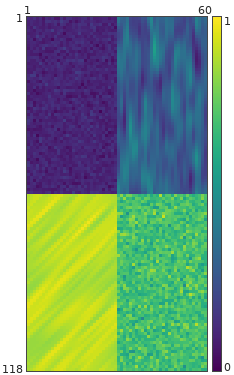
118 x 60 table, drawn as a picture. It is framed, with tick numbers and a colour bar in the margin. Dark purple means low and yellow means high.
The table splits into 2 rows of 2 panels. Panel 1,1: very low, fine-grained, faint in contrast. Panel 1,2: low, streaked downward. Panel 2,1: very high, slanting up to the right, faint in contrast. Panel 2,2: high, fine-grained.
